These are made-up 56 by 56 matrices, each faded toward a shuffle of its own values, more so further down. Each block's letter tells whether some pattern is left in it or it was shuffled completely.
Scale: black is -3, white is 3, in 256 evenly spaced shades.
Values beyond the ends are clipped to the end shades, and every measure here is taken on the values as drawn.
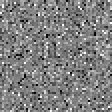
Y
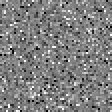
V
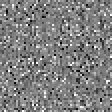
Y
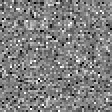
Y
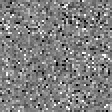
Y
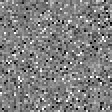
V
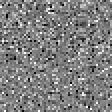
Y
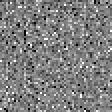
Y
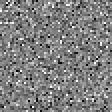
V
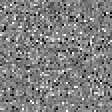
Y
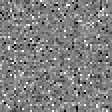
Y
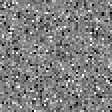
Y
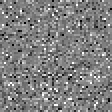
Y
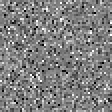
Y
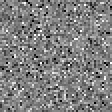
V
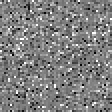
Y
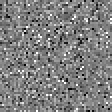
Y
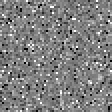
V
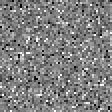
V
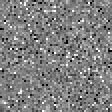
V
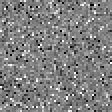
V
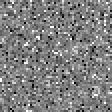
V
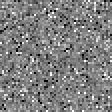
V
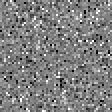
V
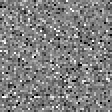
V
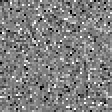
V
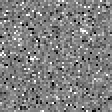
V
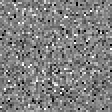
Y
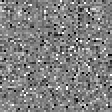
Y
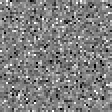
V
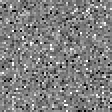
V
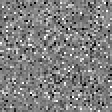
Y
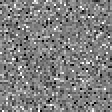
V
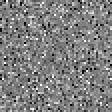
V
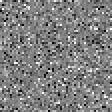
Y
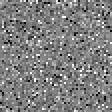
V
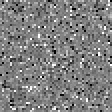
Y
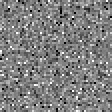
V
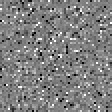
Y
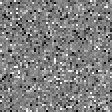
V
